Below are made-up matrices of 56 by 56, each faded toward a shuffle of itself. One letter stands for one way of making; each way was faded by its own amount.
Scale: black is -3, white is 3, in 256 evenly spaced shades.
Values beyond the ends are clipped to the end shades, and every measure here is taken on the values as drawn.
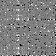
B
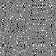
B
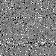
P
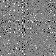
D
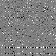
B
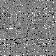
D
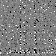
D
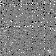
D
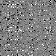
D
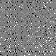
B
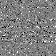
P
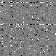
B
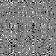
B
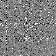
D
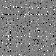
D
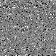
P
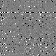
B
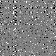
D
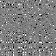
B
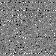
P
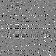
B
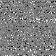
P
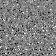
P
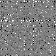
D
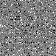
P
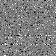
P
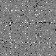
D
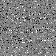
P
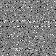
P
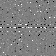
B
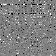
D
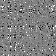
D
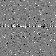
B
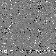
D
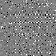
B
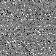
P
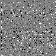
D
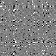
B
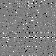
B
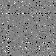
D
